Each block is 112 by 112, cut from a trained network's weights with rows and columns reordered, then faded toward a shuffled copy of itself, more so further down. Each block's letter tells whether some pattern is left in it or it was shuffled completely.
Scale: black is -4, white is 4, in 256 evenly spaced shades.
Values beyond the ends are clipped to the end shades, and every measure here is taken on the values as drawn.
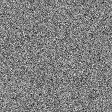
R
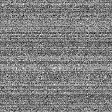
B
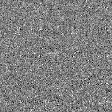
B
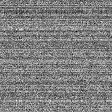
B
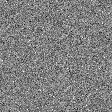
R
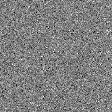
B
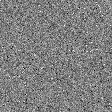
R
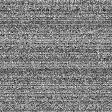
B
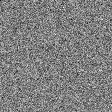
R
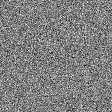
R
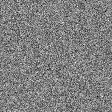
R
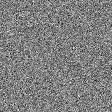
R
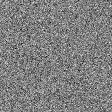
R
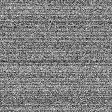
B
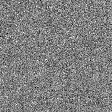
B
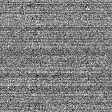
B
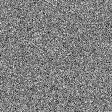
R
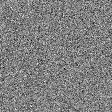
R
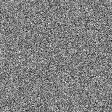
B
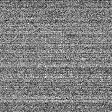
B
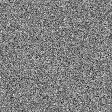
R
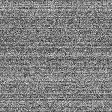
B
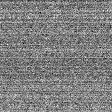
B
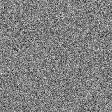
B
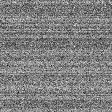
B
